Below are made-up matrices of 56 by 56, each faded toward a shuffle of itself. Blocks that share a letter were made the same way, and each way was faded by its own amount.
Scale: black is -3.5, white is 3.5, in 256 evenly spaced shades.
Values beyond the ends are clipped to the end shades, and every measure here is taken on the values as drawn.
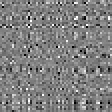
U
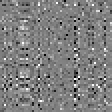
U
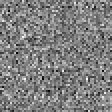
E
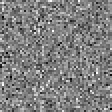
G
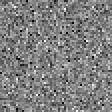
G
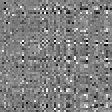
U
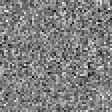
E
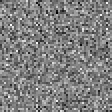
E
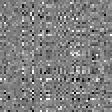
U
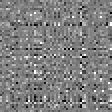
U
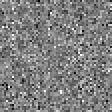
G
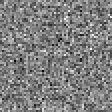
E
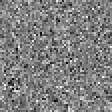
G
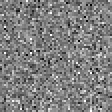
G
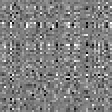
U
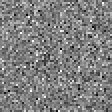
G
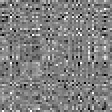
U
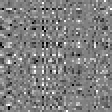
U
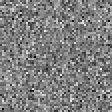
E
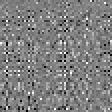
U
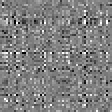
U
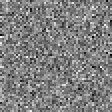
E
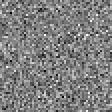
E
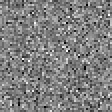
G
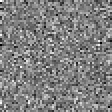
E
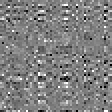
U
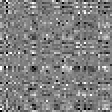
U
